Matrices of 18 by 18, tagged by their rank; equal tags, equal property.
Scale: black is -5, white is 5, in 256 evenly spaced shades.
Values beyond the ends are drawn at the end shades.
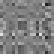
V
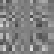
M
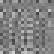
V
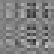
M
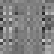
M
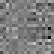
V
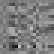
V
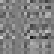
M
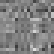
V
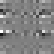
M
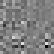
V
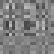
M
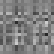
M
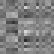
M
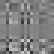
M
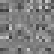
V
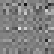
V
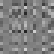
M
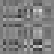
M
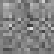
V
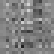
V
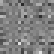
V
